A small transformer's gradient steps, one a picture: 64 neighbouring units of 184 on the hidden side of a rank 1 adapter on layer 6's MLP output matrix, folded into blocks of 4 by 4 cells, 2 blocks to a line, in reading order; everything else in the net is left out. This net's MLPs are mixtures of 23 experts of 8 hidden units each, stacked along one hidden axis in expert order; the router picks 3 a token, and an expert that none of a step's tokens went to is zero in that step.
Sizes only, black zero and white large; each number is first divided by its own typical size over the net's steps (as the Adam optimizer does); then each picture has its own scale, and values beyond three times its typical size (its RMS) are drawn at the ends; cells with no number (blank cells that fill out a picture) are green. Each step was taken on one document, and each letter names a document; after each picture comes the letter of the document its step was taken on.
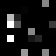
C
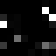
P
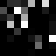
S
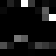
P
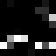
P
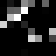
S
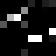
S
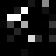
S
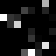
C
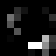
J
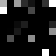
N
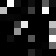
N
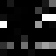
P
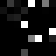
S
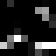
P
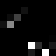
J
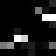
P
